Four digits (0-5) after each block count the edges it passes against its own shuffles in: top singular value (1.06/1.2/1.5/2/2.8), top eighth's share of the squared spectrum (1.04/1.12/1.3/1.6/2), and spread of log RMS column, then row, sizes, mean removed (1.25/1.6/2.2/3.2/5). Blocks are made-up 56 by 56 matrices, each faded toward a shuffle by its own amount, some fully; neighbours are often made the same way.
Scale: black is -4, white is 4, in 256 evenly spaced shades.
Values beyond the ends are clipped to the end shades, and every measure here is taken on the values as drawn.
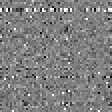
4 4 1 2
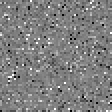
2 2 0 1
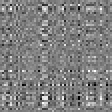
4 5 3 4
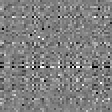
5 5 2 3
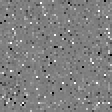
2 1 0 0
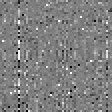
4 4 2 1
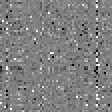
4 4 1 1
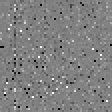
2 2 0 0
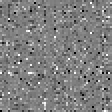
3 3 2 1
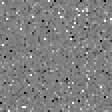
1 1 0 0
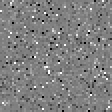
0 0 0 0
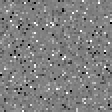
0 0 0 0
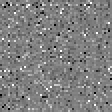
3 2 1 1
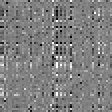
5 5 3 3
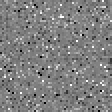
0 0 0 0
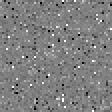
1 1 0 0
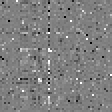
4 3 1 1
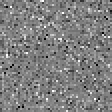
1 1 0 0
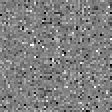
3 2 1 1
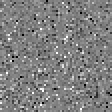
3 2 1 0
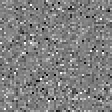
3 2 1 1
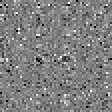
4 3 2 1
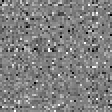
4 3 2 2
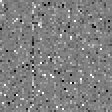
1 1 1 0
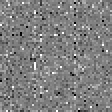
1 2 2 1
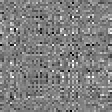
4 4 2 3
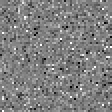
1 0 0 0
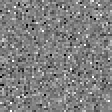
1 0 0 0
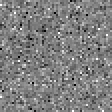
2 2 1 0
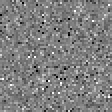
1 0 0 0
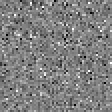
3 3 1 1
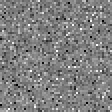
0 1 0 0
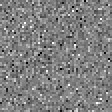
2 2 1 0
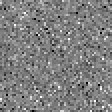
2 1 0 0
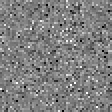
1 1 0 0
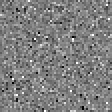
0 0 0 0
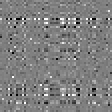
5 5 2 3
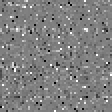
3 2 1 1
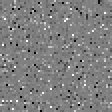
0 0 0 0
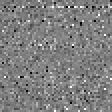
2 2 0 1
